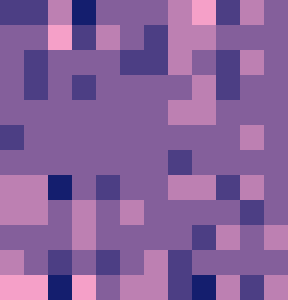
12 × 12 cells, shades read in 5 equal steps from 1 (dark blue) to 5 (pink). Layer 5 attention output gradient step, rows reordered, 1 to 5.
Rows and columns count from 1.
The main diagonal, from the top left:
2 3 3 2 3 3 3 4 3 4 3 4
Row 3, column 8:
4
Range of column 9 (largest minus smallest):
4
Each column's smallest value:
2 2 1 1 2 2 2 2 1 2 2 3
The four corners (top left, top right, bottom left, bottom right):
2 3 5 4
